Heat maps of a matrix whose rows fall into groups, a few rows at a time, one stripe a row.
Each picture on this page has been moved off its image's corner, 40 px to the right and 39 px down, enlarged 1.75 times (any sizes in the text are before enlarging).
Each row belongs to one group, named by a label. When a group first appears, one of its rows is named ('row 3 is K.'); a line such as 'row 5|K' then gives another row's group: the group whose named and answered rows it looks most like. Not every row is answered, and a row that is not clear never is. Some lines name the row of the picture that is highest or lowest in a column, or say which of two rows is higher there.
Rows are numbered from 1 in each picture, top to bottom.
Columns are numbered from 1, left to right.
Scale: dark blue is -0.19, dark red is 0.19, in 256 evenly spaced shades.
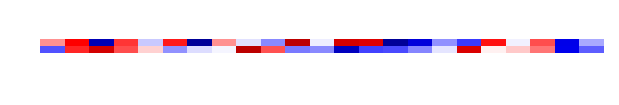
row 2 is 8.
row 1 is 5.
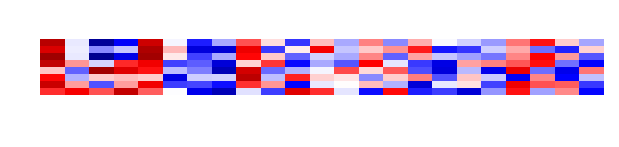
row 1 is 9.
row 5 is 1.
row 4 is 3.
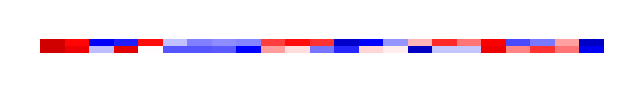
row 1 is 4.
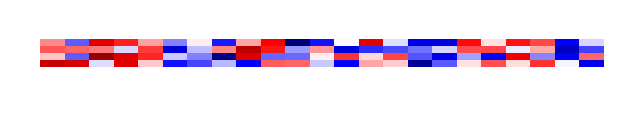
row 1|3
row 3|1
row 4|3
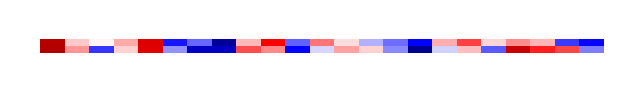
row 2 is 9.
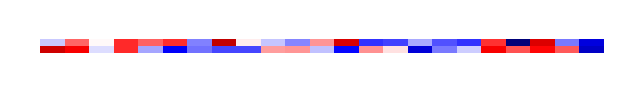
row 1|5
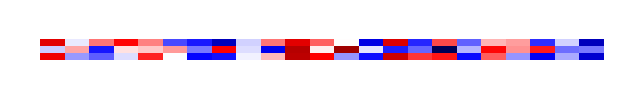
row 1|4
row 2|5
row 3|4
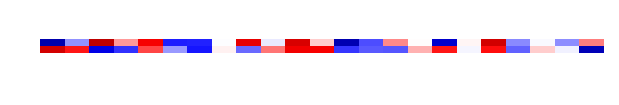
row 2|4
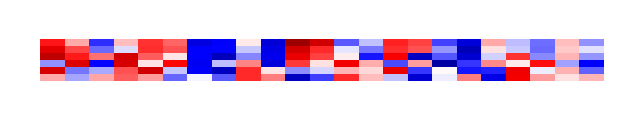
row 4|5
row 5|9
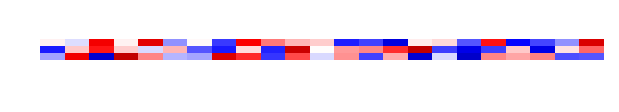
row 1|8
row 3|5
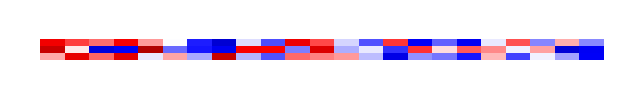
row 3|5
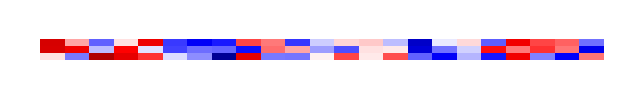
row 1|9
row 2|3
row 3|1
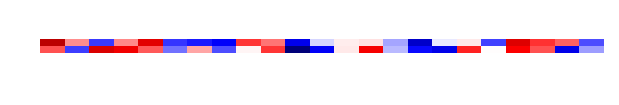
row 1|9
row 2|3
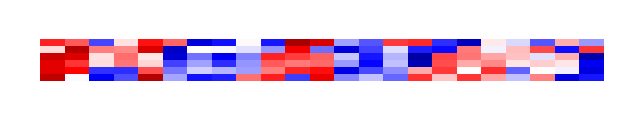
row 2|8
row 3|4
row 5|4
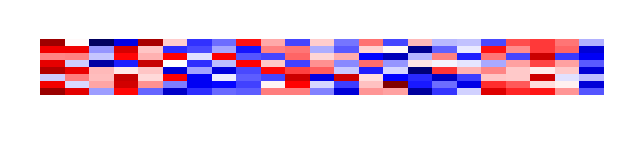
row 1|9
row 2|3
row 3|5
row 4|9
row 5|4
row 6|5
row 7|3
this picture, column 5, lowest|8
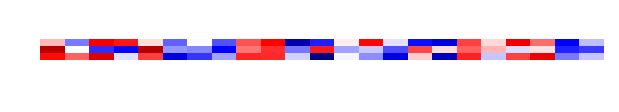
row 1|3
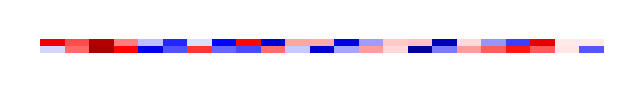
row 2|3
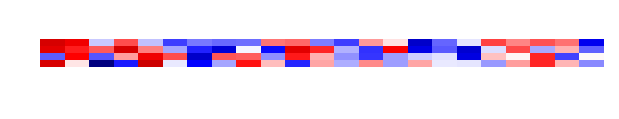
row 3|5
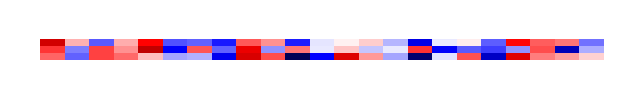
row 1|9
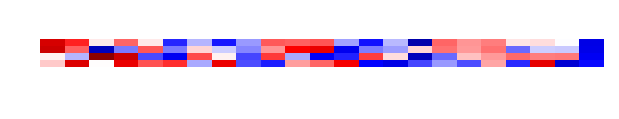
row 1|4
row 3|3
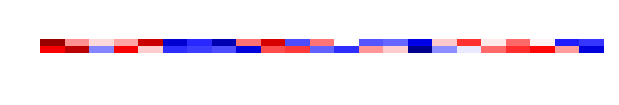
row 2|3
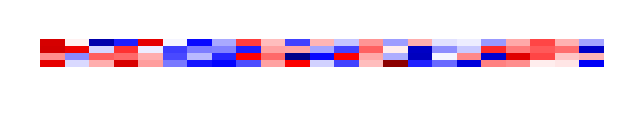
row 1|9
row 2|3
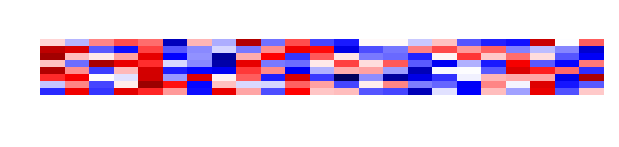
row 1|8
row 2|4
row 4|1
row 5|9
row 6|8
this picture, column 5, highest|7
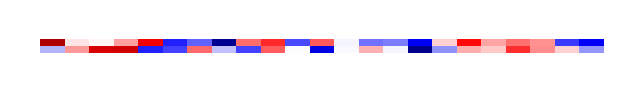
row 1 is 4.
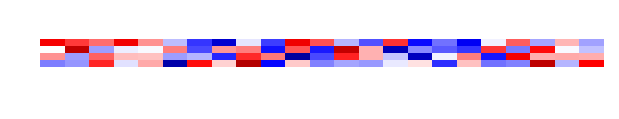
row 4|8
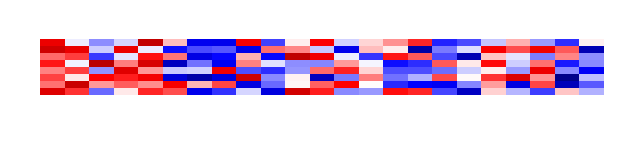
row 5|5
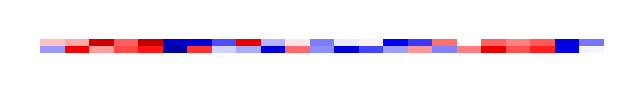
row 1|8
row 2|8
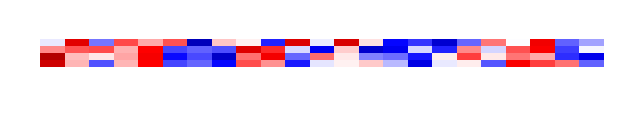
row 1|5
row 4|9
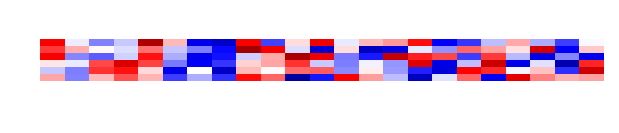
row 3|4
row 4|8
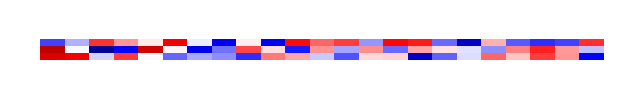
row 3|3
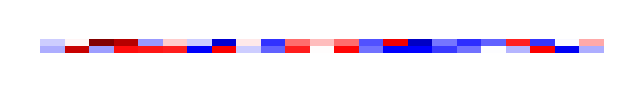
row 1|1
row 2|5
